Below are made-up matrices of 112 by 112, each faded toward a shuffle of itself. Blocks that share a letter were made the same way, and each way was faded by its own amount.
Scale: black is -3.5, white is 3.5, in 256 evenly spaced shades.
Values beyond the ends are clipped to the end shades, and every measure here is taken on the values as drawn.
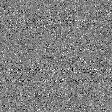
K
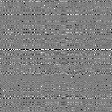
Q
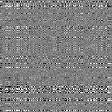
Q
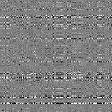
Q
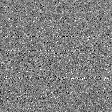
K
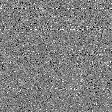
K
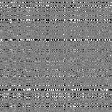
Q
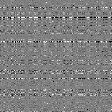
Q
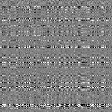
Q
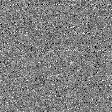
K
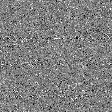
K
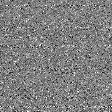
K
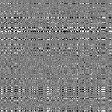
Q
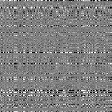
Q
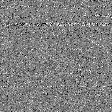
K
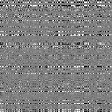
Q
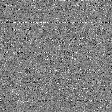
K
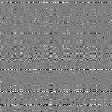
Q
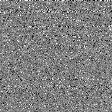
K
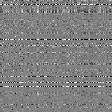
Q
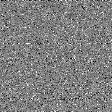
K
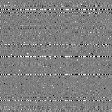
Q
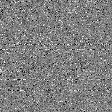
K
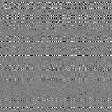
Q
